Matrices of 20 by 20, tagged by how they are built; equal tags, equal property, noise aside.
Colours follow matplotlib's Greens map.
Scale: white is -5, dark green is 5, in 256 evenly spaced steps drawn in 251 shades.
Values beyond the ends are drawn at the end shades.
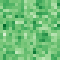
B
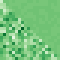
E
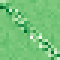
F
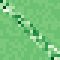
F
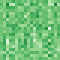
B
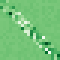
F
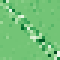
F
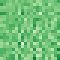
B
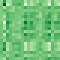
B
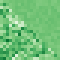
E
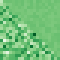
E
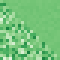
E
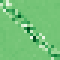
F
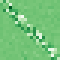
F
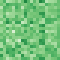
B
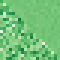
E
